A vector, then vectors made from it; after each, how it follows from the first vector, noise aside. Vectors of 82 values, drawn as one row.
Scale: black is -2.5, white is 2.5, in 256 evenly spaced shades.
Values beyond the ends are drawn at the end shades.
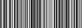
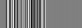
partly zeroed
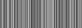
shrunk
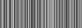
shrunk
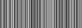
shrunk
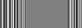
partly zeroed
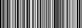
wrapped around
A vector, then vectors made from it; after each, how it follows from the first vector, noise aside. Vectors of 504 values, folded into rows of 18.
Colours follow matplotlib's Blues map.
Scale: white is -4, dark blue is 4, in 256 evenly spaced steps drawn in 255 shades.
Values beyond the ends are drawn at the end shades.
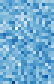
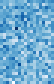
negated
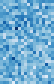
negated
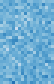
shrunk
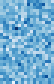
sign-scrambled
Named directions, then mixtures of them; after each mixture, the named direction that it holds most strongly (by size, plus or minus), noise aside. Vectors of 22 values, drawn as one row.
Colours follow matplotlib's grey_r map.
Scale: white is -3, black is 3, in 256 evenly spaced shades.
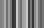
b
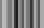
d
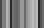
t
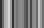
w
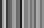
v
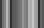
t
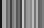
v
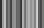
v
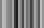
d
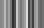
b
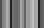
t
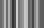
b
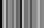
v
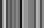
v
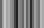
d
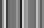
v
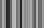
v
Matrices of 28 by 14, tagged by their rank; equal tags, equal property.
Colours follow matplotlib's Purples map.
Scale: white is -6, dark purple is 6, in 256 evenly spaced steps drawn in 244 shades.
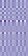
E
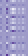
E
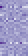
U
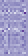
U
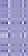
E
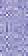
U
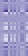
E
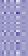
E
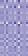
E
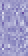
U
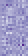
U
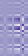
E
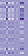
E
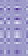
E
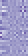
U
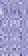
U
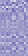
U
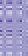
E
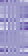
E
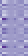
E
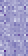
U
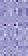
U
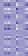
E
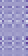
E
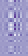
E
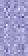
U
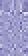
U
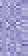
U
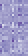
U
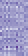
U
